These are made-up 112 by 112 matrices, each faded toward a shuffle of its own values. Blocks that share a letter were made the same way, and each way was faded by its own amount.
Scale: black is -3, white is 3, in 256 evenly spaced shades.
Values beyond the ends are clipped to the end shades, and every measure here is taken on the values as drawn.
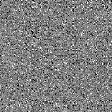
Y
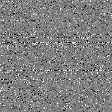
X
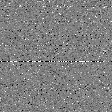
X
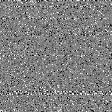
X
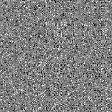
Y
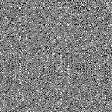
Y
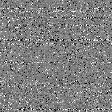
X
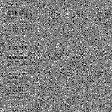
Y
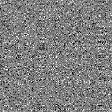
Y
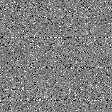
X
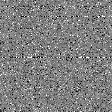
X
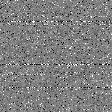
X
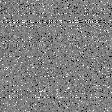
X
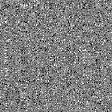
Y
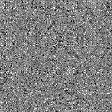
Y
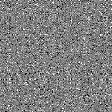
Y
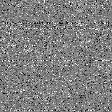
X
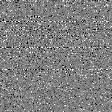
X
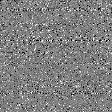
X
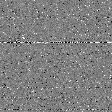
X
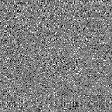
Y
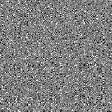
Y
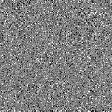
Y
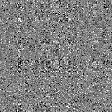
Y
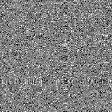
Y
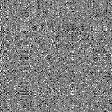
Y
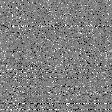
X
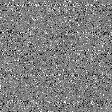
X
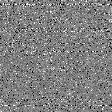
X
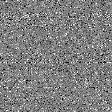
X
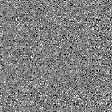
Y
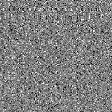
Y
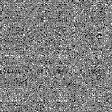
Y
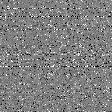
X
